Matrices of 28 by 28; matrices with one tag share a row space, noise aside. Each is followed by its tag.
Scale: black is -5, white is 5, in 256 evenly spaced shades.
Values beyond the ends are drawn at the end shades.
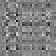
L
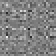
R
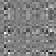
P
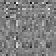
L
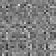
R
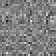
R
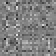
L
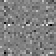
P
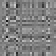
L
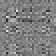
L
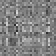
L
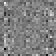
P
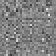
L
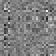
P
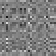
R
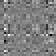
P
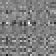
R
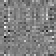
P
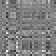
L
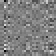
P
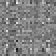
L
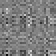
R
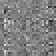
P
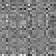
R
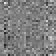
P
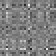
R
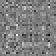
L
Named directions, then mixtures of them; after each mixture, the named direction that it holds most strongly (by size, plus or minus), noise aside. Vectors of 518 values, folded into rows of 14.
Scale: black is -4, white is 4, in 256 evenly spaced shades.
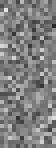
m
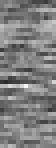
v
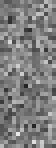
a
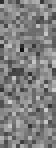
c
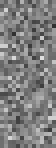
m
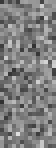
c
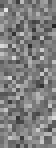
m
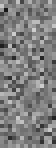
m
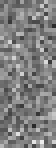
a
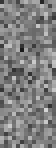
c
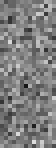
a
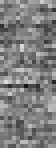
v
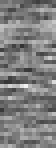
v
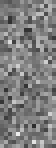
a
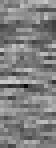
v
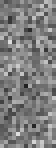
a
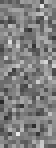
a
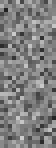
m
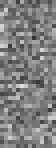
m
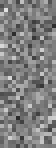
m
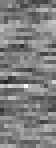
v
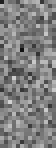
c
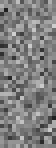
m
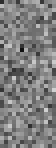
c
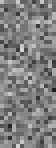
c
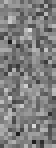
a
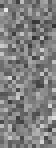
m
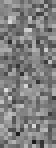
a
